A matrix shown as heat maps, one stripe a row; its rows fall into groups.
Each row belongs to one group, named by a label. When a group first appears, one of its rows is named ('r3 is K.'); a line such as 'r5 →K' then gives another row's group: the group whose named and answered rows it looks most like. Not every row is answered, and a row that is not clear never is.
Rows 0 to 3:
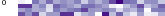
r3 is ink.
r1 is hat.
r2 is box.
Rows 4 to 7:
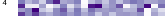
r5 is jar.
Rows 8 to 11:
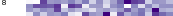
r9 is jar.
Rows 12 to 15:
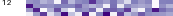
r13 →ink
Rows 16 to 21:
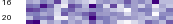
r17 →ink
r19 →box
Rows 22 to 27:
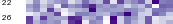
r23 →box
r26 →ink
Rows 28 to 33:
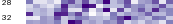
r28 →jar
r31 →ink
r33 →jar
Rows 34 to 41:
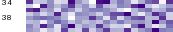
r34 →jar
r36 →hat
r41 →jar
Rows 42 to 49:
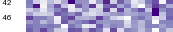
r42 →jar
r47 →box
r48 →jar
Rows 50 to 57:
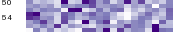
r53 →hat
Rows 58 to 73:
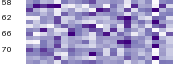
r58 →box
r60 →jar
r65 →ink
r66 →jar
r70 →ink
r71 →ink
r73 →box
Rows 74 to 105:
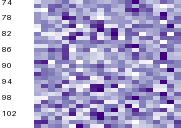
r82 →jar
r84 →box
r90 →box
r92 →hat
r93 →jar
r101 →jar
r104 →hat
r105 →jar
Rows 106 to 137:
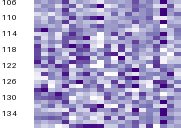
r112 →box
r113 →hat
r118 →ink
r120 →ink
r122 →jar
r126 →jar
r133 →jar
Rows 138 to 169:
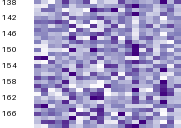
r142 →box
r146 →box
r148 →jar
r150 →jar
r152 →hat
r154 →jar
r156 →jar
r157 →ink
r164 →hat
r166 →ink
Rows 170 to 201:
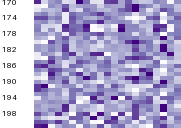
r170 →jar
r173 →box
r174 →hat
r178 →box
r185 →ink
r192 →hat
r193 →box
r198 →ink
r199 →jar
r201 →hat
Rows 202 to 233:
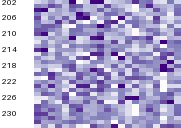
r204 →hat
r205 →jar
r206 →ink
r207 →jar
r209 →hat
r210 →hat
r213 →box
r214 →hat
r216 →ink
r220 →ink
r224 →box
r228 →hat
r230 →hat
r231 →ink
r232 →ink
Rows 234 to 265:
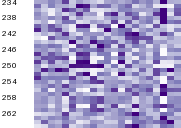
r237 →jar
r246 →box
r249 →ink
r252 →ink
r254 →box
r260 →jar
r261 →box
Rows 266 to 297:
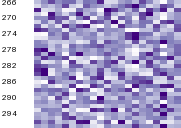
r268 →jar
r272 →ink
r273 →hat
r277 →box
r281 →jar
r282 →hat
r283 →hat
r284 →hat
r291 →box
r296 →ink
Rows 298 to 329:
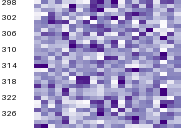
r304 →box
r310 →box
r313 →box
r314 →hat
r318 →ink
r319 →ink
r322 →jar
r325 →ink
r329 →hat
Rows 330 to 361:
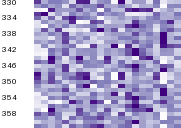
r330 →ink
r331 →box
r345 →ink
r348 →ink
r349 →ink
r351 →ink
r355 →jar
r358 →ink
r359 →box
